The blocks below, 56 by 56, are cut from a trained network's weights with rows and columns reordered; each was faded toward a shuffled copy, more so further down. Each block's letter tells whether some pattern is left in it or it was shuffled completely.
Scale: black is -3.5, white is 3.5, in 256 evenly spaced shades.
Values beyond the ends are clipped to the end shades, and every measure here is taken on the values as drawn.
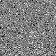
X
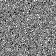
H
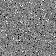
H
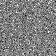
H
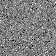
H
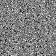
H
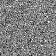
X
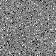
H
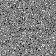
H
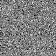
X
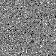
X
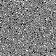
H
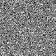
X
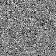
X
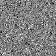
X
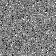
H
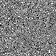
X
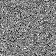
H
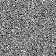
H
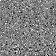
X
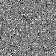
X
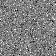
H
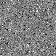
H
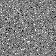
H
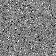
H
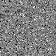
X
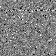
X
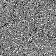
H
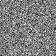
H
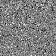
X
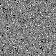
H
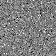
H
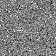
X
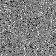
X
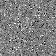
H
